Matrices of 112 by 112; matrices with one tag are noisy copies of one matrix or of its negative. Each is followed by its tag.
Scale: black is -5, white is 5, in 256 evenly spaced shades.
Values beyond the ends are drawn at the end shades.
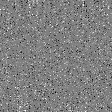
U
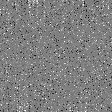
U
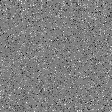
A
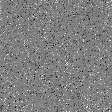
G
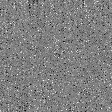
U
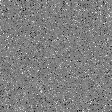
A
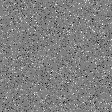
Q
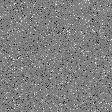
Q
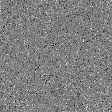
G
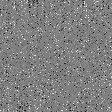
U
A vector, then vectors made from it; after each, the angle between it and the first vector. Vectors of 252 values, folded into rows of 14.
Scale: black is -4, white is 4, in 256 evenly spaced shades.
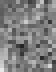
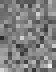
partly aligned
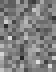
partly aligned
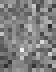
partly opposed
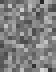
partly opposed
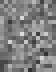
partly opposed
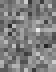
orthogonal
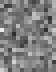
partly aligned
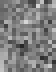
nearly parallel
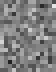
orthogonal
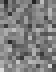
partly aligned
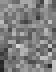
nearly opposite
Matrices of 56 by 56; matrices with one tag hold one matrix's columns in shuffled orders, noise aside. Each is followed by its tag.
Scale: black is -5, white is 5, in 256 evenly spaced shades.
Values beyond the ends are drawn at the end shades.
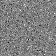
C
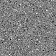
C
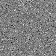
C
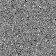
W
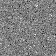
W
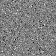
C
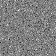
C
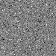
C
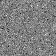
W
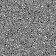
W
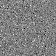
W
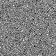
W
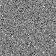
W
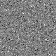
C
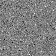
C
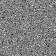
W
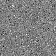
W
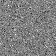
W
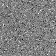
C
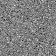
W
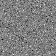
C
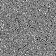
C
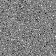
W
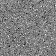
W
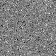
C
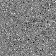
C
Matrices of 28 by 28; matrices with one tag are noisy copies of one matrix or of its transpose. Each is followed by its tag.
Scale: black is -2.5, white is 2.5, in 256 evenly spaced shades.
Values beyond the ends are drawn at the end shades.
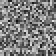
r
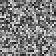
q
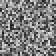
r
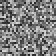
q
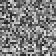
q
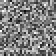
r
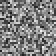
q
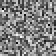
q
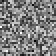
q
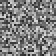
q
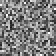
r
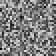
r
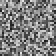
r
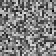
q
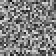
r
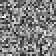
q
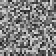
r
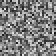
q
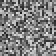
q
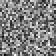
r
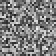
q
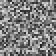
r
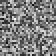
q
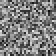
r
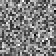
r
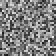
r
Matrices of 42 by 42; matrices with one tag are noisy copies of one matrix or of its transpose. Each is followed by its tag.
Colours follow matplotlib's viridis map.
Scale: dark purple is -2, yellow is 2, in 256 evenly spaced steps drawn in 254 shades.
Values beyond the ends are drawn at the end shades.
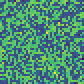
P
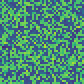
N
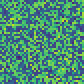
N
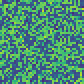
P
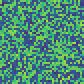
P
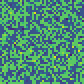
N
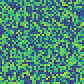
N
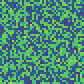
N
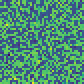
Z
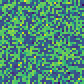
P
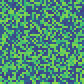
N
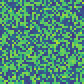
N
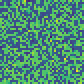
Z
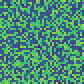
Z
